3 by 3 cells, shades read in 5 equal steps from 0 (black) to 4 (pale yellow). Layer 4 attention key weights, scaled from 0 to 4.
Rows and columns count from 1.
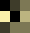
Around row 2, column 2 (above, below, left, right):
1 2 4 3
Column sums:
5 3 7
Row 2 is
4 0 3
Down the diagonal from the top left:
0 0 2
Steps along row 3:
up same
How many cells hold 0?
2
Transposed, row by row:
0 4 1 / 1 0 2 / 2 3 2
